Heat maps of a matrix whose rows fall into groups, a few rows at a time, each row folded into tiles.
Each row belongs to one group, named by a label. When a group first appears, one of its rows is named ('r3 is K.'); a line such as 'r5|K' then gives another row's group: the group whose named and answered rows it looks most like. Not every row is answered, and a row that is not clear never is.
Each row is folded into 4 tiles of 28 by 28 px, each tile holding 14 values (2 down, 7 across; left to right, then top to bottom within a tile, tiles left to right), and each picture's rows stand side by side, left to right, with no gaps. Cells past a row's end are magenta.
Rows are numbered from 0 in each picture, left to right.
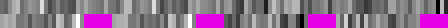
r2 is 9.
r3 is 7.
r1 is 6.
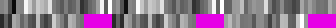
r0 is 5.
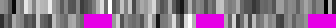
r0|5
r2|7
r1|6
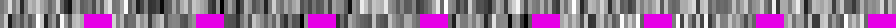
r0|6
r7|6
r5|6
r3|5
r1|7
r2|9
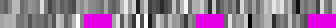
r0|6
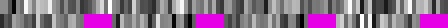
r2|9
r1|9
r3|7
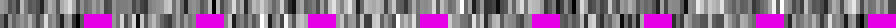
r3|6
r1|7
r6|5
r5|9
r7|9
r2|6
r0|9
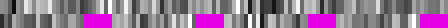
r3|6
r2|7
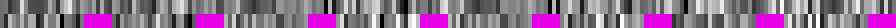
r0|9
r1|9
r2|7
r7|7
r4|7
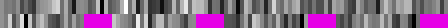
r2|9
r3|9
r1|7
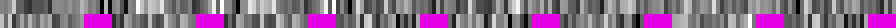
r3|9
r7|9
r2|5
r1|5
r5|9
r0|7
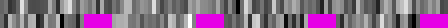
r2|9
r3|9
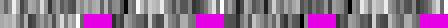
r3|5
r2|9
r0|6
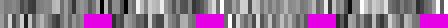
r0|7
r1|5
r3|5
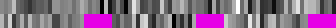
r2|7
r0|7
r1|9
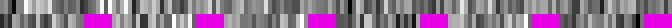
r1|6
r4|6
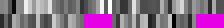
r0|5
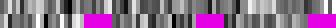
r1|9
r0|6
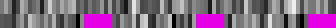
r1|9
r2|9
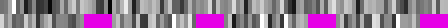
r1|6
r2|6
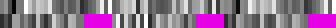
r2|5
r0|5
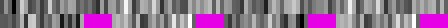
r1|6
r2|9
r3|6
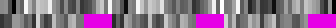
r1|5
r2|7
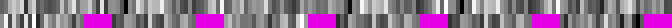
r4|5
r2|6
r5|9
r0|7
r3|5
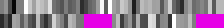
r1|6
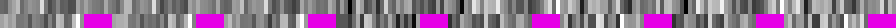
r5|6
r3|9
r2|6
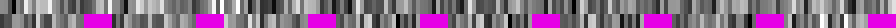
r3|9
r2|7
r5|9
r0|5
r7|6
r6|9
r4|9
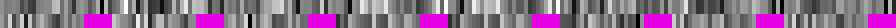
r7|7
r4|5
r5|9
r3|5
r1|7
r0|7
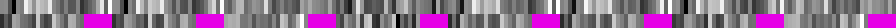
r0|5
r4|5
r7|6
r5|5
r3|9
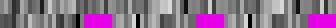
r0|9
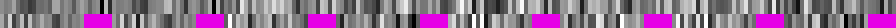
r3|9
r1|7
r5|6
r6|7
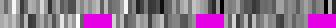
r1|7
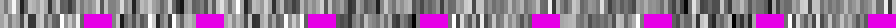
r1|6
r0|6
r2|6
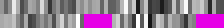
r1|7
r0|6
